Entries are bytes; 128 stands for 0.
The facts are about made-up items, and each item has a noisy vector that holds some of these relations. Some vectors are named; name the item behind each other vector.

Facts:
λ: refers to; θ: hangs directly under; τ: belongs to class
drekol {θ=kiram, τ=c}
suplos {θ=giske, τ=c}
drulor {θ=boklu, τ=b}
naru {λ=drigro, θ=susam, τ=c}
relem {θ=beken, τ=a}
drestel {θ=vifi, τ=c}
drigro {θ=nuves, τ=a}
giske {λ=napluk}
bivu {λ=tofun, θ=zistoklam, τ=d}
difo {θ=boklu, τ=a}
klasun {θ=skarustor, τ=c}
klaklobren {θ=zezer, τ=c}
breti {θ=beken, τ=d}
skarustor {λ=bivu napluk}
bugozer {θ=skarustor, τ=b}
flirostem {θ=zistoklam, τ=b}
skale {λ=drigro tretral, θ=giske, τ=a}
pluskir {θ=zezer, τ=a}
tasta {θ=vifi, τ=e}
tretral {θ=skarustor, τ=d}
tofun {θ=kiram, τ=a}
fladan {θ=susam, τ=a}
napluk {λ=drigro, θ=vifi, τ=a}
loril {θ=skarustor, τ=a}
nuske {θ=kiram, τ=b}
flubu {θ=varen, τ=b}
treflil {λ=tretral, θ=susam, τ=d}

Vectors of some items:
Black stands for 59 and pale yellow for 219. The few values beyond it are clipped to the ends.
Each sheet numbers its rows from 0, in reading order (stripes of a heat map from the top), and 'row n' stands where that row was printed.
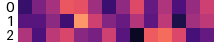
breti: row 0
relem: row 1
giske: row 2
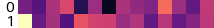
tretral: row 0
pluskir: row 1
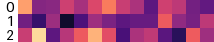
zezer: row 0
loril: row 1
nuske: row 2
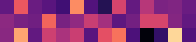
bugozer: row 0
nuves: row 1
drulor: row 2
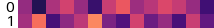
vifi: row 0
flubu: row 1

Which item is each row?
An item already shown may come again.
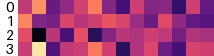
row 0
flubu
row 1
zezer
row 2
napluk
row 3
nuske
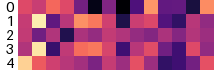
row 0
suplos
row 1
nuske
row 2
drigro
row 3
nuske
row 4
klaklobren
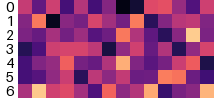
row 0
skale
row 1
flirostem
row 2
difo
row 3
breti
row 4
boklu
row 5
skarustor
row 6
drekol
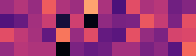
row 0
kiram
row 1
tretral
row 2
tofun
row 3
klasun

